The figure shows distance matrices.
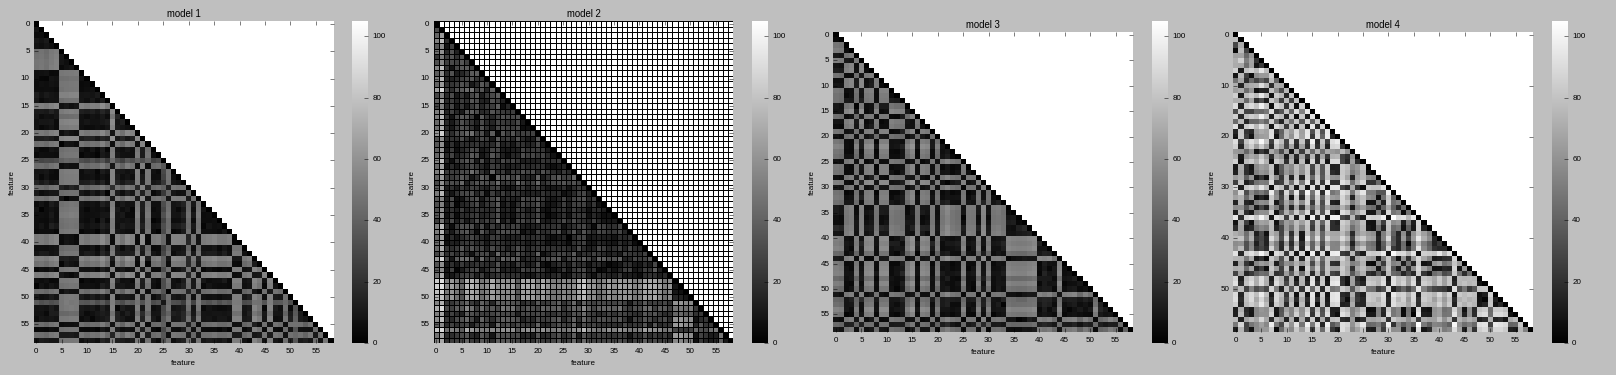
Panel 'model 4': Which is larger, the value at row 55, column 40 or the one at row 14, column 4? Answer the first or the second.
the second
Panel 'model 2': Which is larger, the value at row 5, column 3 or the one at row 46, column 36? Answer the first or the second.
the first
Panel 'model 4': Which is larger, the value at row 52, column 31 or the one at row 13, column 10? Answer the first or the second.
the first
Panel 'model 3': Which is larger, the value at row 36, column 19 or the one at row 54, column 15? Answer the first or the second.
the second
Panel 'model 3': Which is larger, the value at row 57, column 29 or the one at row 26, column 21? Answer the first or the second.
the first
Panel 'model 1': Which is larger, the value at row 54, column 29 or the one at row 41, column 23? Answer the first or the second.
the first
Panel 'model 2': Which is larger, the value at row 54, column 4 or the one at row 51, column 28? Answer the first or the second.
the first
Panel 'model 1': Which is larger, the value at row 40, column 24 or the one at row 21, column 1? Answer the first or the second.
the first
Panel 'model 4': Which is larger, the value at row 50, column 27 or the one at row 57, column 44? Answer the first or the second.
the second
